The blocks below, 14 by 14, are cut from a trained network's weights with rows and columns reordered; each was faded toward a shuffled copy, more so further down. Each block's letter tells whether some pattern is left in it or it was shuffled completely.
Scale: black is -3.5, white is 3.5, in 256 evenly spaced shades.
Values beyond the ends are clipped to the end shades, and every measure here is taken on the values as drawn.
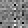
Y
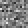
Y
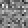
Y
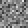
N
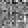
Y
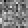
Y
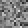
Y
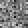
N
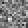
N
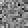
N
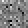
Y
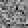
N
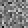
Y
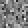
N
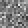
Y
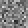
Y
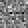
N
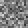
Y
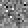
N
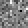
N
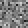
N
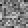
N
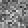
N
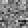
Y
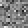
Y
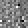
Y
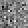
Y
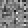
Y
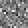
N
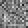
N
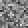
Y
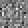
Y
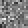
N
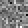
N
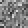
N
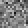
N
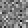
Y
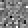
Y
